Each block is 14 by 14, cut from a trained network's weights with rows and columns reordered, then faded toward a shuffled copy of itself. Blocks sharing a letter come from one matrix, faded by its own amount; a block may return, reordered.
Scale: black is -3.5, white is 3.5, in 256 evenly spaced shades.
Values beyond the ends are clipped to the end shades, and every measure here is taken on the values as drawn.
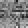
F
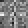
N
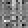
N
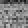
F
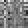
N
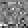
N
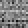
F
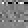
N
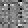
N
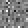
N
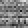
F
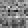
F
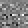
N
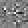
N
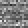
F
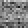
F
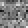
F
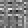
N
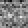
F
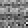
F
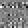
N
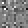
N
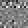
N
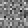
N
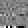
N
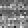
F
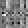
N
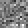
N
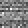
F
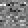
N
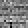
F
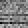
F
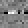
N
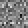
N
